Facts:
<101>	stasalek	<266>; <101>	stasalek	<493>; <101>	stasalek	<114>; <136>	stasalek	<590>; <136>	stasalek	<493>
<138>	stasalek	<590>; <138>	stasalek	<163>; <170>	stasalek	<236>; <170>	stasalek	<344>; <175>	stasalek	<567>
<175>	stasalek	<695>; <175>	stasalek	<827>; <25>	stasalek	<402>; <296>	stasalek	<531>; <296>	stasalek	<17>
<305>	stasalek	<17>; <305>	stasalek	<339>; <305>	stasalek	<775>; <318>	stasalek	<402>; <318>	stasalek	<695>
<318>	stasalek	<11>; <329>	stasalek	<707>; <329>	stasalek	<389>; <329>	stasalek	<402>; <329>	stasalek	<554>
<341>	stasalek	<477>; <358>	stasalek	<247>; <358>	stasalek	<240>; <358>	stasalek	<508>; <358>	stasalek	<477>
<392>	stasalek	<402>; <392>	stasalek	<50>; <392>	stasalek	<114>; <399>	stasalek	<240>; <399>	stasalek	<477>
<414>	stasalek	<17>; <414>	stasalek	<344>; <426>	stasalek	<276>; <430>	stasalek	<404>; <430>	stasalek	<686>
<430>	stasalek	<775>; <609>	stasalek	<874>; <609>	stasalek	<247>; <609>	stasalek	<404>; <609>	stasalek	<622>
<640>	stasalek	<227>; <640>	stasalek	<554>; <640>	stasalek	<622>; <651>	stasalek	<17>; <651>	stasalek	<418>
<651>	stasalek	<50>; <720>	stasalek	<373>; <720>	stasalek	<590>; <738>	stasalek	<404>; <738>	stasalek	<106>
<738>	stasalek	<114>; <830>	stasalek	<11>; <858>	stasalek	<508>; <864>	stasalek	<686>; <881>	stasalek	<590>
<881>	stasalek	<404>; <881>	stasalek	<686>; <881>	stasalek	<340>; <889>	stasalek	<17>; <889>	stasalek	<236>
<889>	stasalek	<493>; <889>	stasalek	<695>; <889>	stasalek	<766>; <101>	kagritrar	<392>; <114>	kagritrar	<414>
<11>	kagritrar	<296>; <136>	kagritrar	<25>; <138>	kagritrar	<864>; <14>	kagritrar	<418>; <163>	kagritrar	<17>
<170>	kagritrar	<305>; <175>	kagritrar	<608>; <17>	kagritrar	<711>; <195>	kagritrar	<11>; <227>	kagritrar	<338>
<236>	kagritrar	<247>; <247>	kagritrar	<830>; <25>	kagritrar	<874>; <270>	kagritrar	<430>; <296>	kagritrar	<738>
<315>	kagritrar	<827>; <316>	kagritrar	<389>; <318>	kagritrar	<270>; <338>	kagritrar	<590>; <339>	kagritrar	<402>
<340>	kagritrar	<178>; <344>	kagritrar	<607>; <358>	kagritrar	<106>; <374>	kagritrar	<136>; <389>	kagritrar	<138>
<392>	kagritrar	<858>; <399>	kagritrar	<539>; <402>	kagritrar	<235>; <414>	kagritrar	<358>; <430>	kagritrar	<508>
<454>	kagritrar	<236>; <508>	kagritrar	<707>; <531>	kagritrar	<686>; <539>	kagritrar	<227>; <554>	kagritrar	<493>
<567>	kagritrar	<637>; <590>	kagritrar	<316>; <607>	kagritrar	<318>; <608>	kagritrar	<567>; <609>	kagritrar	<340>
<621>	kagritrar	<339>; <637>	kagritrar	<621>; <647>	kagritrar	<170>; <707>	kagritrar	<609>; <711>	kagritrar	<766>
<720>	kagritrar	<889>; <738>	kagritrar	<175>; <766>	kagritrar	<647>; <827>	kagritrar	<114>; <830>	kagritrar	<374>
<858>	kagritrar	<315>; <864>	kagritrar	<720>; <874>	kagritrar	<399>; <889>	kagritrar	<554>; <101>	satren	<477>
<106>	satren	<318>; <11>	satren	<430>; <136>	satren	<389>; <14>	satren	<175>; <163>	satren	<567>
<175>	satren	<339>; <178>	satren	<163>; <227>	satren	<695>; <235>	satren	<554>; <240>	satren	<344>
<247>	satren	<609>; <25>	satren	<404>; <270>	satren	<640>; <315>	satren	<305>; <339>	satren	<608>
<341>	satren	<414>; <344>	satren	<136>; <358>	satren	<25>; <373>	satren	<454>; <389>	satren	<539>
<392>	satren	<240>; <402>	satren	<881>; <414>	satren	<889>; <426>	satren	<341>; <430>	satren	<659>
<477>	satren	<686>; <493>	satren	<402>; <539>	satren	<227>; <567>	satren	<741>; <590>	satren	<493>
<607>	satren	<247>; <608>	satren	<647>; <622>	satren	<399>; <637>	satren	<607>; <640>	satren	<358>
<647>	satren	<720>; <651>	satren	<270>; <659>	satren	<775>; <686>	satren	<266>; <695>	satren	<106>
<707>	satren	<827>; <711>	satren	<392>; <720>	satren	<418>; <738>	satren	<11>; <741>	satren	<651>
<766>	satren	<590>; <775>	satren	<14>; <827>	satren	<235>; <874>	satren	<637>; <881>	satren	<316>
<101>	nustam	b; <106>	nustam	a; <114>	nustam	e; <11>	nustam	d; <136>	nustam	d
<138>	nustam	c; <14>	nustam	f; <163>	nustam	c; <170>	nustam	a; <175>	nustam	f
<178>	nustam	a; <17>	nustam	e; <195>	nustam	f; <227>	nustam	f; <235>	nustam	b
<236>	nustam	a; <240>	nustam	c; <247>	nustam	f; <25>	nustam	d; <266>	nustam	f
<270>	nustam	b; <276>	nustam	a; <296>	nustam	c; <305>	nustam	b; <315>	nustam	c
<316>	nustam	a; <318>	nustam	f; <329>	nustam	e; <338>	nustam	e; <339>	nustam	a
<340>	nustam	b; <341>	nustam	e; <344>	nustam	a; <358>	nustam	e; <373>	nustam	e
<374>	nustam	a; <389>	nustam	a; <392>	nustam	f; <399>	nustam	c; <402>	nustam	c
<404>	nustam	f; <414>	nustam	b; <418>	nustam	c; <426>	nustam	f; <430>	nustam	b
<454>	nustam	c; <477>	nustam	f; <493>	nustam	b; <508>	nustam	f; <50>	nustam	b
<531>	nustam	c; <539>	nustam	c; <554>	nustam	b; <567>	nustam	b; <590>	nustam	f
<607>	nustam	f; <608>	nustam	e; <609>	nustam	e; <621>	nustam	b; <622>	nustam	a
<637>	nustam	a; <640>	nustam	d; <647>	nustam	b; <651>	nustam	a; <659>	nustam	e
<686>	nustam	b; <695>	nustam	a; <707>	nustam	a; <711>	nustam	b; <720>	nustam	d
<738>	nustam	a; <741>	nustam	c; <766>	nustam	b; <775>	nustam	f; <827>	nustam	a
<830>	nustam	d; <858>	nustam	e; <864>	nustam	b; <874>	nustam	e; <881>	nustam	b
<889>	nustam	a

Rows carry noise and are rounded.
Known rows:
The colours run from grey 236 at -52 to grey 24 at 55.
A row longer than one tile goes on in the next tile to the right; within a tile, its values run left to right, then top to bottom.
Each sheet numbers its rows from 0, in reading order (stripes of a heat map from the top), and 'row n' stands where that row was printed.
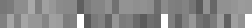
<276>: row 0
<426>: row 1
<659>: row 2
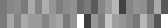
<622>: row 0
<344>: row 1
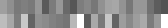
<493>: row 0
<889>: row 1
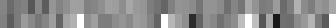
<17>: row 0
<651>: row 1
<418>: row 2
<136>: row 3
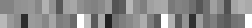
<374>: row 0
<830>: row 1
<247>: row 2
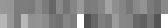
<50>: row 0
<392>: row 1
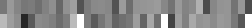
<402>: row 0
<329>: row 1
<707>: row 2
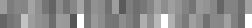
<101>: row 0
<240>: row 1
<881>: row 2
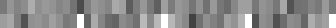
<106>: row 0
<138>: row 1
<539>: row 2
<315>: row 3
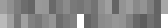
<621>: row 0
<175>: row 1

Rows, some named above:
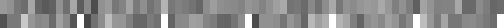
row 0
<270>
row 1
<195>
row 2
<477>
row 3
<296>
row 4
<637>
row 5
<305>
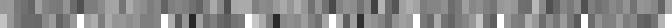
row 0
<235>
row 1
<695>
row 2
<247>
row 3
<339>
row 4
<454>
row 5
<640>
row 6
<340>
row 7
<590>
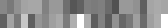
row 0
<889>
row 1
<874>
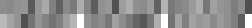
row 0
<531>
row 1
<14>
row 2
<827>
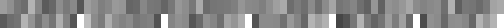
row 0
<430>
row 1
<414>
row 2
<741>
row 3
<296>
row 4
<858>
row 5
<163>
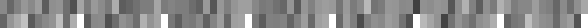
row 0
<720>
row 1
<315>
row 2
<373>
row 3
<373>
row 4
<178>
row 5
<531>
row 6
<101>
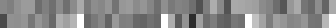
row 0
<296>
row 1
<426>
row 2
<247>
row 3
<686>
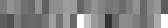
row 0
<358>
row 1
<402>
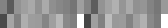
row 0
<738>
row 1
<738>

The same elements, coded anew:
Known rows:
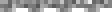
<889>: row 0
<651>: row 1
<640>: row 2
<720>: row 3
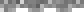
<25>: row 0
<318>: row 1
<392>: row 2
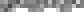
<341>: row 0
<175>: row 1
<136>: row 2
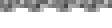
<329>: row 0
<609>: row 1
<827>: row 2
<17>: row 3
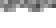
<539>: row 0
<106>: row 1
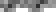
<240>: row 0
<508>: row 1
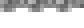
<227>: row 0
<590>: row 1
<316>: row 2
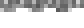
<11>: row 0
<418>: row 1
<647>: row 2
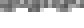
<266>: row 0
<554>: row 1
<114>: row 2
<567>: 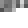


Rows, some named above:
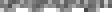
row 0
<315>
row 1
<247>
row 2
<402>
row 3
<621>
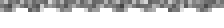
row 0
<373>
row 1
<430>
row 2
<402>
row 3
<454>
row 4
<373>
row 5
<138>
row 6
<864>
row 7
<477>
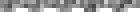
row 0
<344>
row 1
<889>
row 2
<11>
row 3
<340>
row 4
<858>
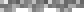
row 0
<720>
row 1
<136>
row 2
<296>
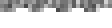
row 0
<339>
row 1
<874>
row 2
<621>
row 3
<270>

